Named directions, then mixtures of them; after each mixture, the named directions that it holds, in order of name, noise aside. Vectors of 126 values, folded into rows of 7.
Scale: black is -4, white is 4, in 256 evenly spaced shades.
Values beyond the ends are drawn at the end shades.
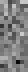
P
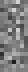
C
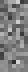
C, P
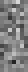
C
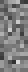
C, P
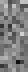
P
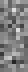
C, P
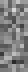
C, P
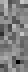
P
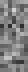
C, P
